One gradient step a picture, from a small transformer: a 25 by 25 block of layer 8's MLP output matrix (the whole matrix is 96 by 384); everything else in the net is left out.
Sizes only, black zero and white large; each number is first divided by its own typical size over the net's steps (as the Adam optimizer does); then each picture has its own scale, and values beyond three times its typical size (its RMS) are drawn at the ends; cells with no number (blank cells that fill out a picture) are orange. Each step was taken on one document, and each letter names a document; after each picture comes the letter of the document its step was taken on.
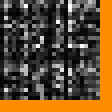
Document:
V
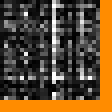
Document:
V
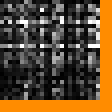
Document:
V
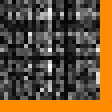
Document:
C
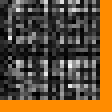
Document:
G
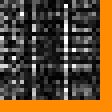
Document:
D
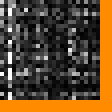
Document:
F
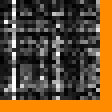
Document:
V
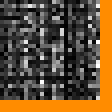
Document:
V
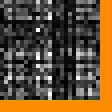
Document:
C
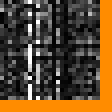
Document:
C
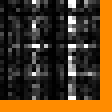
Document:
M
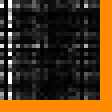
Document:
F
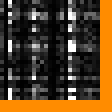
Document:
M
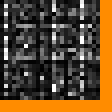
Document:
V
